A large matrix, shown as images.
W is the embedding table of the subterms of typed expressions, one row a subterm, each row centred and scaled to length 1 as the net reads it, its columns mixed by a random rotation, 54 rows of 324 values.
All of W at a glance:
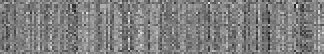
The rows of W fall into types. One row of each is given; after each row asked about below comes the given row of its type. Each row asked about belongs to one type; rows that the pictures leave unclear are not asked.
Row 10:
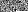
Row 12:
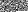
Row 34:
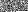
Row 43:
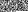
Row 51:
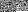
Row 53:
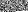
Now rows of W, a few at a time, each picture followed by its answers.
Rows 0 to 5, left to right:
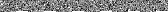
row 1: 43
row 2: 34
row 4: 10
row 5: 10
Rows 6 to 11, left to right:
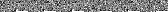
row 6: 10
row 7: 10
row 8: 10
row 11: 34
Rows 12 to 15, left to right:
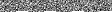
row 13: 12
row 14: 53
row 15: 53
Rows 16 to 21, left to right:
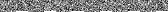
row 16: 43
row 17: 12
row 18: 53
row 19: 12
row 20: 12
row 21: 43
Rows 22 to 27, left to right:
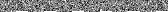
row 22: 43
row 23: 34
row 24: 12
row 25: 10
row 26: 53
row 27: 43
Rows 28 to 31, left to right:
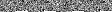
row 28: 53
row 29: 10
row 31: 10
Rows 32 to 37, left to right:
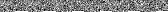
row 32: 53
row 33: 53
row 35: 10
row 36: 43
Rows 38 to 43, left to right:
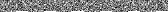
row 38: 43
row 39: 12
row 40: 53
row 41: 12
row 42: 34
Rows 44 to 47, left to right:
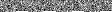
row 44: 34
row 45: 53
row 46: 43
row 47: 34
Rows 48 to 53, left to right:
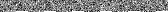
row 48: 43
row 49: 43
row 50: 10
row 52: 34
